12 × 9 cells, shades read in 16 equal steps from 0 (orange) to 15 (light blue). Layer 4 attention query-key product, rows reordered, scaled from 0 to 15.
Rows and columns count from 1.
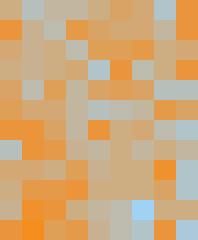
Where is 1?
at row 9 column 8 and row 11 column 2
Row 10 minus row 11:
-1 2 1 -5 -2 -3 -8 -2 5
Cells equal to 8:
7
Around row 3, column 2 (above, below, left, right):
8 8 6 7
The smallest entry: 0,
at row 12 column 2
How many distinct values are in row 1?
7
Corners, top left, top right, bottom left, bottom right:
7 2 2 13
